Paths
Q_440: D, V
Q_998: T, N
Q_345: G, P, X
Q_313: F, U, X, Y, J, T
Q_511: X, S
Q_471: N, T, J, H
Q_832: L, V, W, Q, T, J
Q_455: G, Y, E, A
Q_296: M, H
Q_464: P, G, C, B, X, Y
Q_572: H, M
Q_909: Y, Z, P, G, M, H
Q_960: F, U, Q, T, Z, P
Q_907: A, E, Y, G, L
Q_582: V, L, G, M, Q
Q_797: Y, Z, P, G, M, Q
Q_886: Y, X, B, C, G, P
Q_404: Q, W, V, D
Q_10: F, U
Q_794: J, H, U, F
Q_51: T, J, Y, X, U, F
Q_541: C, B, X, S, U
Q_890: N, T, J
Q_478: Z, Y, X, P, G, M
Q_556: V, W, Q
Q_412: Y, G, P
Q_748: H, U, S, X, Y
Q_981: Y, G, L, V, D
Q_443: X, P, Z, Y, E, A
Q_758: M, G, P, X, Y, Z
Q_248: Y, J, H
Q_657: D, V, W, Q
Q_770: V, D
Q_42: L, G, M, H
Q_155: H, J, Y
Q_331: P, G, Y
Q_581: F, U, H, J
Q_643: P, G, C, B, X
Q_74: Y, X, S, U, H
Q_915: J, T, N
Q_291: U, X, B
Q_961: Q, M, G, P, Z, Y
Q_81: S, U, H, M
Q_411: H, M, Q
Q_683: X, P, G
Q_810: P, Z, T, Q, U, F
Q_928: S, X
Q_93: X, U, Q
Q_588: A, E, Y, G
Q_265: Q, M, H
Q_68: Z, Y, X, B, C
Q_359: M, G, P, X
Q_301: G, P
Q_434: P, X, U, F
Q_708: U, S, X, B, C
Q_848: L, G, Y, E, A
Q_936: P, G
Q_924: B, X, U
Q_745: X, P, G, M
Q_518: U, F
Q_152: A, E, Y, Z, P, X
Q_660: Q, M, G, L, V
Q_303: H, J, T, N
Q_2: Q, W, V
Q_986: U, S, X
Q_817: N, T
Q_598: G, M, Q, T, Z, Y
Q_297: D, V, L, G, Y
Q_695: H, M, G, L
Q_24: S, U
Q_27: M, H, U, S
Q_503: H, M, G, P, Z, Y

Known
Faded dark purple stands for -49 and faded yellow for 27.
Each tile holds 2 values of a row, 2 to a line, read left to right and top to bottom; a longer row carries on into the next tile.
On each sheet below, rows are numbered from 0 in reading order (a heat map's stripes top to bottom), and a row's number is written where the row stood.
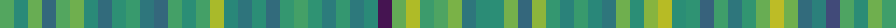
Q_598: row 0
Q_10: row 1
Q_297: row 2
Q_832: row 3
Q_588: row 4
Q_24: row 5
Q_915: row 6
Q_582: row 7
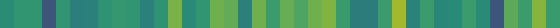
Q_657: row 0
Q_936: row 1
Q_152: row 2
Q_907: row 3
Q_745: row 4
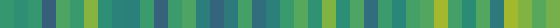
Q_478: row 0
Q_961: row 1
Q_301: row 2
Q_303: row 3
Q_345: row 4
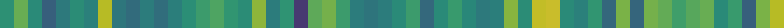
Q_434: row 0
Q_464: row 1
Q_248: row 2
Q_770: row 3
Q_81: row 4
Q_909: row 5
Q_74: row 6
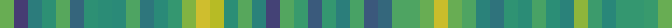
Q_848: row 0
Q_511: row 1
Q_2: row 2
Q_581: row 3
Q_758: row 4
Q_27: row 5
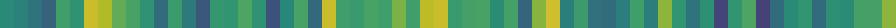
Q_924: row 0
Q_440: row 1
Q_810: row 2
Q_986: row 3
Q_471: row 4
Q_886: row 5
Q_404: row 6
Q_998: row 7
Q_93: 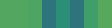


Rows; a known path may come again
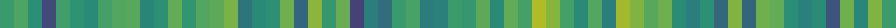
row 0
Q_556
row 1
Q_683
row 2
Q_588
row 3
Q_981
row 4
Q_928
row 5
Q_345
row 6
Q_909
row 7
Q_572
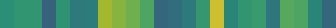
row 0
Q_518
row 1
Q_51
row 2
Q_503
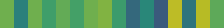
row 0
Q_152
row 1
Q_42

